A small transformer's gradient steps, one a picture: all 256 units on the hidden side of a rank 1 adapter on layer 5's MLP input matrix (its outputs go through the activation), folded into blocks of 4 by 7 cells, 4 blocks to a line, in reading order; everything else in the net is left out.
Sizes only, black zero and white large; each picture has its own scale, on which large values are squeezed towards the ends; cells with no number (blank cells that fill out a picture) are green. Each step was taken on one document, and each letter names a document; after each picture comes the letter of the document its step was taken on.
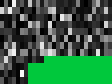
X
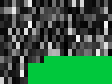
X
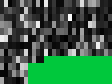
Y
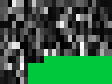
X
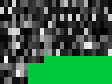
X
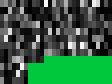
Y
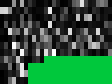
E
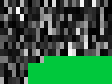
Y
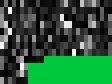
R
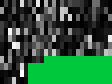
E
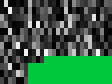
R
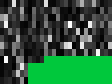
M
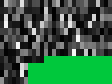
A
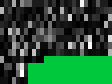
E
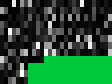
E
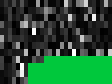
Y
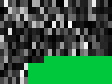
Y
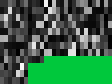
Y
